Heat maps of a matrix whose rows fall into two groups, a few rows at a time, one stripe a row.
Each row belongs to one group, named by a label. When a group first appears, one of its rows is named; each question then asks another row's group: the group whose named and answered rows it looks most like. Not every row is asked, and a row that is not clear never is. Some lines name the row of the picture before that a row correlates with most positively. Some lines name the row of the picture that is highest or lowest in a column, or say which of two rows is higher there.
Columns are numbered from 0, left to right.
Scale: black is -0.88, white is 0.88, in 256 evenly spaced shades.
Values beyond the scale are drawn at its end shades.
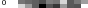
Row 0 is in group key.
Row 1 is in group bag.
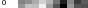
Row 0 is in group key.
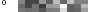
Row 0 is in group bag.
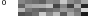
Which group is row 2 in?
bag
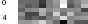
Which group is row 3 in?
bag
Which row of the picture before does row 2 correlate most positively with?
3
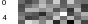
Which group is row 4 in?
bag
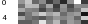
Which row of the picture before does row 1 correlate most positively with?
5
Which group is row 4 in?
bag
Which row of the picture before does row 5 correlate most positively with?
1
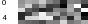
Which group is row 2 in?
bag
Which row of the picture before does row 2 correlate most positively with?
4
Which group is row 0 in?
key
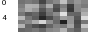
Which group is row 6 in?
bag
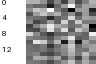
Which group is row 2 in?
key
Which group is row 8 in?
bag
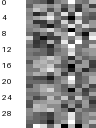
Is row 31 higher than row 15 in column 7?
No
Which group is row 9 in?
bag
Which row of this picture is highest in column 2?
31
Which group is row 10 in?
bag
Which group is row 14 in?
key
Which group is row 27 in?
key
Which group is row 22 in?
key
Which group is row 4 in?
key
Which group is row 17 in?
key
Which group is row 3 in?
bag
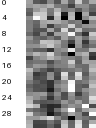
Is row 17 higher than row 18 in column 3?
No
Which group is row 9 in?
bag
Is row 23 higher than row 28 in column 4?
Yes
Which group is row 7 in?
bag
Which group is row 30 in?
bag
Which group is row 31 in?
bag
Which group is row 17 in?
bag
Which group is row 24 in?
bag
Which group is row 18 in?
bag
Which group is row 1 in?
key
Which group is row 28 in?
bag
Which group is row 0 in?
bag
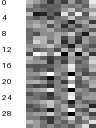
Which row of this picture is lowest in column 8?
8
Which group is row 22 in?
key
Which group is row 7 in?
key
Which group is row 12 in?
bag
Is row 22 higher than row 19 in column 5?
No
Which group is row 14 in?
bag
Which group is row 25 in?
key
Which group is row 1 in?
bag
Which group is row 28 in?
key
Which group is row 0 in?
bag
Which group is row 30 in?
bag
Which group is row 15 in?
bag
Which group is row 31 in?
key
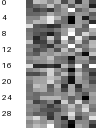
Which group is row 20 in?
key
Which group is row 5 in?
key
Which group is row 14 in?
key
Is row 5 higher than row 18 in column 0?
Yes
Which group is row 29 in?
bag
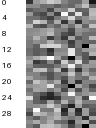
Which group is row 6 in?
bag
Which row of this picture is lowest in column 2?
24
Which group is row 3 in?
bag
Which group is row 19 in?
bag
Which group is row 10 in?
key
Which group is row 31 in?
key
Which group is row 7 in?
key
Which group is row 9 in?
bag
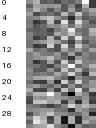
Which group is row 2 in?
bag
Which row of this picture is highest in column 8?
0
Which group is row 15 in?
bag
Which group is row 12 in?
bag
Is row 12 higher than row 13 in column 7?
Yes
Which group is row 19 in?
key
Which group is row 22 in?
bag
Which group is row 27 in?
key
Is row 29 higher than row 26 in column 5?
No
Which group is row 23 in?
key
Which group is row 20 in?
bag
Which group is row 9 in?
bag
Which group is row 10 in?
key
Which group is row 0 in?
key
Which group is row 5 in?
bag
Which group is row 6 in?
bag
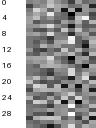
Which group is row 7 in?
bag
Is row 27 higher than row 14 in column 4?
Yes
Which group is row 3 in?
key
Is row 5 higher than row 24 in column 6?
Yes
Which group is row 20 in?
bag
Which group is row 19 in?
key
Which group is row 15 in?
key
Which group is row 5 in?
bag
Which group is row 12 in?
bag
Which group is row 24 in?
bag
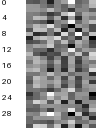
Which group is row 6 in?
key
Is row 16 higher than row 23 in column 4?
No
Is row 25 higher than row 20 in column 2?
Yes
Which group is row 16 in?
bag
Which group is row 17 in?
bag
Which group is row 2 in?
key
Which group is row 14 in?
bag
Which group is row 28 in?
key
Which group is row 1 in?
bag
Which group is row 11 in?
key
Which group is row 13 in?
bag
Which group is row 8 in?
bag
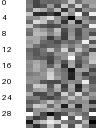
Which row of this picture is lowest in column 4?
3
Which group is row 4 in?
key
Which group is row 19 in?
key
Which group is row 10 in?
key
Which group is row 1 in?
bag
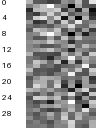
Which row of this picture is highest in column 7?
5
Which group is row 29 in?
bag
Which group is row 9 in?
bag
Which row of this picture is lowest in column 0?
2
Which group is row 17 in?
bag
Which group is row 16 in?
key
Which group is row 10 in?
key
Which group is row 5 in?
bag
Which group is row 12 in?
key
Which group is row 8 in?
key
